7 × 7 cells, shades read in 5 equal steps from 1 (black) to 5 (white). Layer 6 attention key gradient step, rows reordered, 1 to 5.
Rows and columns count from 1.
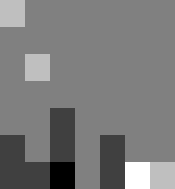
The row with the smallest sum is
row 6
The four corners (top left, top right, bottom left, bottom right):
4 3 2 4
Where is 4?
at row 1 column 1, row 3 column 2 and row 7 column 7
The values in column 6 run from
3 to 5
